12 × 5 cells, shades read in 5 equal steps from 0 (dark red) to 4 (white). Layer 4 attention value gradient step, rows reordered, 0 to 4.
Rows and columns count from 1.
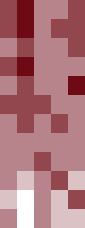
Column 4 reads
2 1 2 2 2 2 1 2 2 1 3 3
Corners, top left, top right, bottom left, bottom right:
1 1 2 3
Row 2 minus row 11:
-2 -4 0 -2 0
